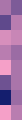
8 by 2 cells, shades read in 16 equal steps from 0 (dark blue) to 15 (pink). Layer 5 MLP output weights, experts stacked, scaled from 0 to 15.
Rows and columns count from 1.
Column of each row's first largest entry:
1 2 1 1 1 2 2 1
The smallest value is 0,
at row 7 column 1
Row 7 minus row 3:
-13 -3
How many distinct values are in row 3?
2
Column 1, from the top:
10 5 13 11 15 6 0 15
